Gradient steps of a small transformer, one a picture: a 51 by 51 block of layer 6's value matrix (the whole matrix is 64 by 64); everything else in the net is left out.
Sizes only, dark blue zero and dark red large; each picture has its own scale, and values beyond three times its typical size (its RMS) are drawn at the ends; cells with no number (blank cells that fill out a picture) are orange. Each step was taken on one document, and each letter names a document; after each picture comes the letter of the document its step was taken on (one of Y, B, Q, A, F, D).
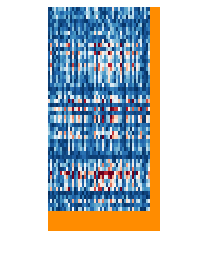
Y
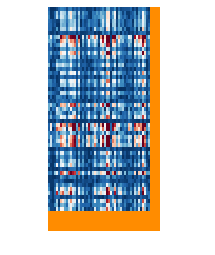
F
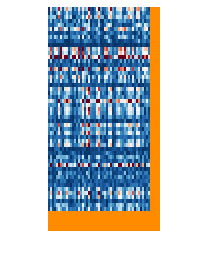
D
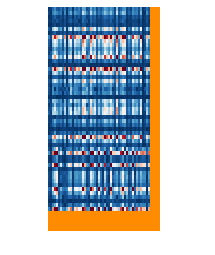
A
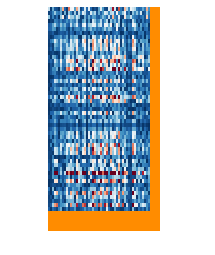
A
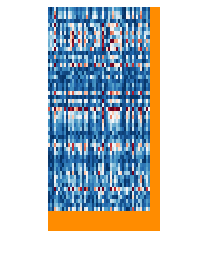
Y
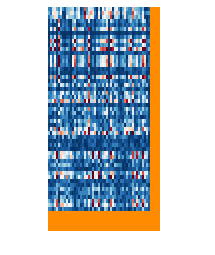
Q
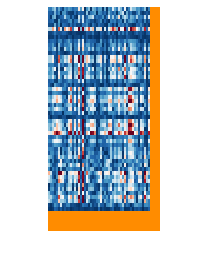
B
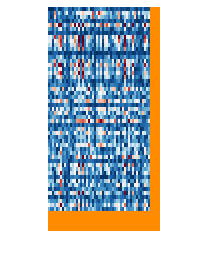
Q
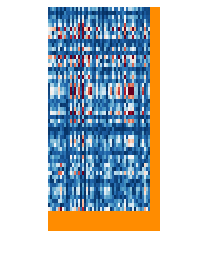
B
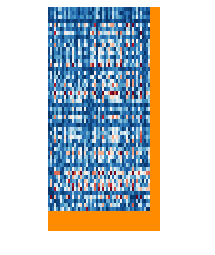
Y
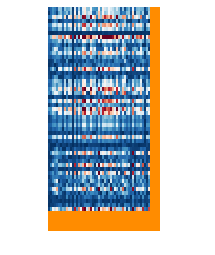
A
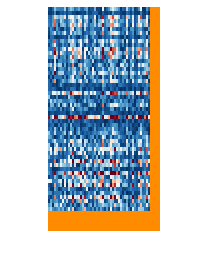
Y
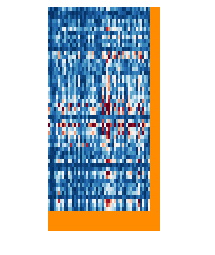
F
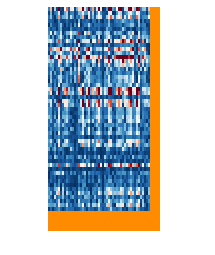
D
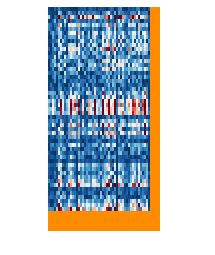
F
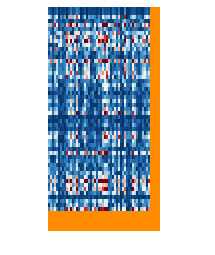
A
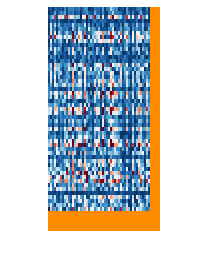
Y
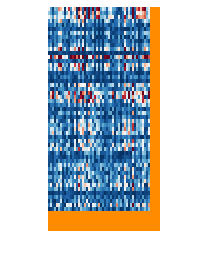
Q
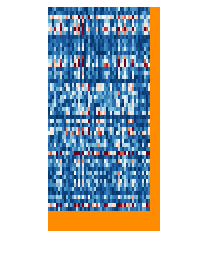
Q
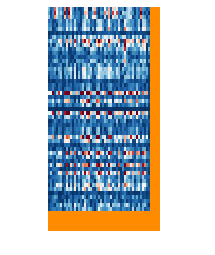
A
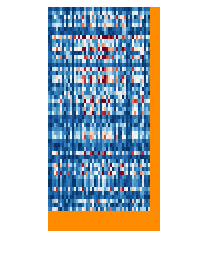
A
